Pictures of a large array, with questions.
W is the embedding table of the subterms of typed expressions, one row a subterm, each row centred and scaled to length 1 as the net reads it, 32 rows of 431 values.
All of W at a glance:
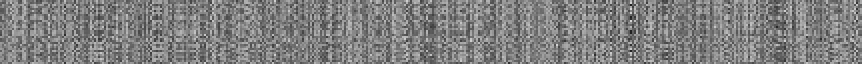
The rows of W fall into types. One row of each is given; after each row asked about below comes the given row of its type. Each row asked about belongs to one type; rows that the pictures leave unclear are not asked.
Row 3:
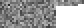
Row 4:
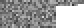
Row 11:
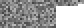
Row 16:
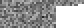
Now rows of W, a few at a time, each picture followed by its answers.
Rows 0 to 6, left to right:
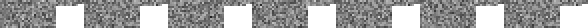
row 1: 4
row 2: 16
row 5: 4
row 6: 4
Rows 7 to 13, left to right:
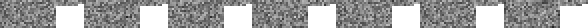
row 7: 3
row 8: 16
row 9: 16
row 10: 4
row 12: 3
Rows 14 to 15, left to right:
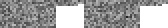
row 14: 11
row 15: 16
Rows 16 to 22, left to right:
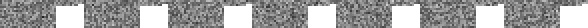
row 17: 16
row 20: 4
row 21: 3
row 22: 11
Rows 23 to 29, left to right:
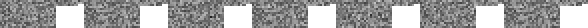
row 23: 11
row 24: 3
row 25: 16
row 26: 3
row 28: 3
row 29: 3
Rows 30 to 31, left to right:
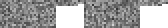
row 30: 11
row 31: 16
